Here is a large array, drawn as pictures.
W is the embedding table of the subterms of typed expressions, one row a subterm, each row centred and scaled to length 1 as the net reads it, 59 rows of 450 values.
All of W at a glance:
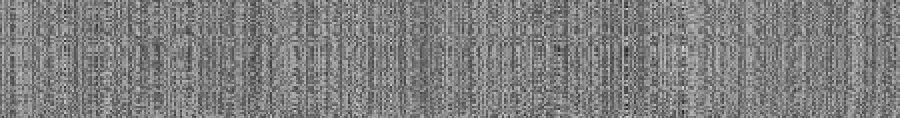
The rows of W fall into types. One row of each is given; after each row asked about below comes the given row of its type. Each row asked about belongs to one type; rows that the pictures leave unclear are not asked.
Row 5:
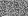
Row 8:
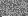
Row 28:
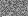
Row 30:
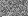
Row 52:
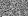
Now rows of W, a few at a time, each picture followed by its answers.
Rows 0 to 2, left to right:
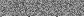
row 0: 30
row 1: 28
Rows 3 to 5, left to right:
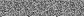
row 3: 5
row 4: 8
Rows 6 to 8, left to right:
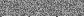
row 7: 30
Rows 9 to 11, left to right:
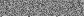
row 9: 52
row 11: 5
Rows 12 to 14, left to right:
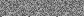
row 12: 8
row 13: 30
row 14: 28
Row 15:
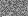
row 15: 28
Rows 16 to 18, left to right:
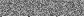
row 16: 28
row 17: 8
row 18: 5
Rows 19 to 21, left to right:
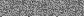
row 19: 30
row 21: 30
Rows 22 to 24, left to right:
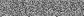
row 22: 30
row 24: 5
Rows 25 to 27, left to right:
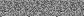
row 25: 5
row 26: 28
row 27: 5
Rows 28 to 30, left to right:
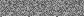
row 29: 28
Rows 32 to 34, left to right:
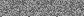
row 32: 30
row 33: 30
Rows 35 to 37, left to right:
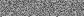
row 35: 28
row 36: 52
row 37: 52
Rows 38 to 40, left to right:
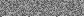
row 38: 8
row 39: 28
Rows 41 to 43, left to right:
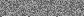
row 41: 8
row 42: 30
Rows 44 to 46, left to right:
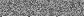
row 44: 28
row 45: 8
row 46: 5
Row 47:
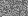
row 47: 30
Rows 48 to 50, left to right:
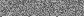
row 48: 30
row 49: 52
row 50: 30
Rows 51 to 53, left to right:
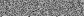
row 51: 52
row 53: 5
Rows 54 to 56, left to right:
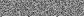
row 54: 52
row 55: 8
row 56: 52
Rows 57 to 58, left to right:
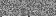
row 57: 8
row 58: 8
